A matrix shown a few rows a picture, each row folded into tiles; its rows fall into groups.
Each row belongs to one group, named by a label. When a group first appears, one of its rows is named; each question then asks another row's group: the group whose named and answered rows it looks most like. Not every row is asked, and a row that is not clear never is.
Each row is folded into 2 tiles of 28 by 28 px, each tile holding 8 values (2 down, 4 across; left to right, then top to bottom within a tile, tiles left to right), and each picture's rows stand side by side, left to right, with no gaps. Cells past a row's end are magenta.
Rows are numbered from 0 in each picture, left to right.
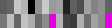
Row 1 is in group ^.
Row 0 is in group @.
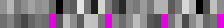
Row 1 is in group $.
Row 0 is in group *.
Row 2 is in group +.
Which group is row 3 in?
@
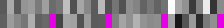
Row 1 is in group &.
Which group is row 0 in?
&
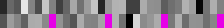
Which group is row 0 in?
$
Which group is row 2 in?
^
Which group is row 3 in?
@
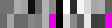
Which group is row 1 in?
&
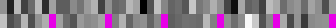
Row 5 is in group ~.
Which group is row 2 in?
@
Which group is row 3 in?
$
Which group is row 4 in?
+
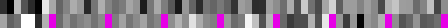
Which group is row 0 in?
+
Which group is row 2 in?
@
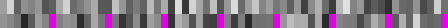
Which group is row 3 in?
&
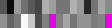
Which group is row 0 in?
+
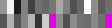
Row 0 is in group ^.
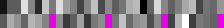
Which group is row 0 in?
$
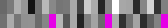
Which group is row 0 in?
@
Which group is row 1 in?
~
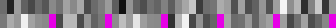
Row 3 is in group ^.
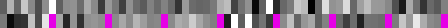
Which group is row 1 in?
~
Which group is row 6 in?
*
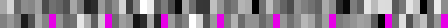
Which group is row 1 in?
+
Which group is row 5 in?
+
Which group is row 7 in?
@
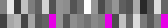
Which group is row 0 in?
&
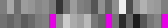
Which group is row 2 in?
*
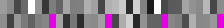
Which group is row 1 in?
~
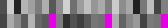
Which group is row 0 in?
&
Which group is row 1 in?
*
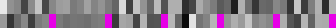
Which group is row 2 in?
&
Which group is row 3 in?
^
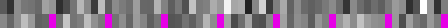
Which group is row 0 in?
+
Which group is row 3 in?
$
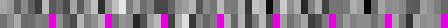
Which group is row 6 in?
@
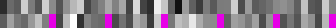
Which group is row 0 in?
$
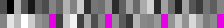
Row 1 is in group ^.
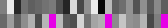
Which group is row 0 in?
^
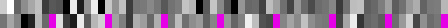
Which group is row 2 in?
^
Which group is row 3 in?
@
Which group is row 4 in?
+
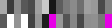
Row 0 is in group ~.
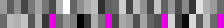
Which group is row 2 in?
&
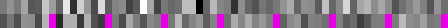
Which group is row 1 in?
&
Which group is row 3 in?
@
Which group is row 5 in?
&
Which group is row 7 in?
$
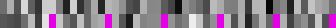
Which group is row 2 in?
^
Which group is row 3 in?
+
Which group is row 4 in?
~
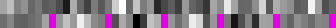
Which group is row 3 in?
+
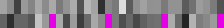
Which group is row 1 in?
~
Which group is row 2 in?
*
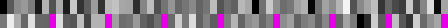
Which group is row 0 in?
$
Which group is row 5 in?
@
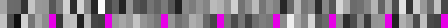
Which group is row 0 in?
^
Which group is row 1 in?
&
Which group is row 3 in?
+
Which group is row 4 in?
*
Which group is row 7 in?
&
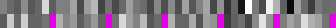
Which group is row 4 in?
$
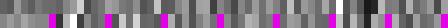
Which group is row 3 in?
~
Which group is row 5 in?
&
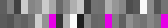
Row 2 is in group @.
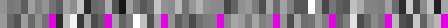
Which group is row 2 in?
+
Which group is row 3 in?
*
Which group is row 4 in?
$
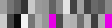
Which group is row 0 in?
^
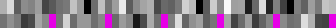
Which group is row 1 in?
@
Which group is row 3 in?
@
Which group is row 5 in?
+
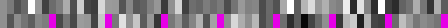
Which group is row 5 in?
*
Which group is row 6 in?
&
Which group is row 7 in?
$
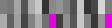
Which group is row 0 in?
~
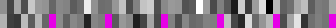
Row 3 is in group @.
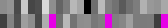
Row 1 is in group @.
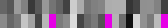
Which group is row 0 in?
+
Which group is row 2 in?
^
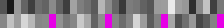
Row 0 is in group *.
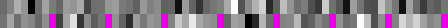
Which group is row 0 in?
@
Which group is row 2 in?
^
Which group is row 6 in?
+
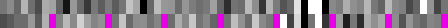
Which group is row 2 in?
@
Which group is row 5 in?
~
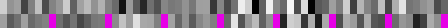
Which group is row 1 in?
*
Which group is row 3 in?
~
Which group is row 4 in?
@
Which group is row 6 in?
&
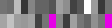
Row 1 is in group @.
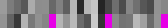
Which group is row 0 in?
^
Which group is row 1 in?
~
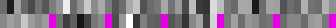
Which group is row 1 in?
*
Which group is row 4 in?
@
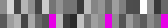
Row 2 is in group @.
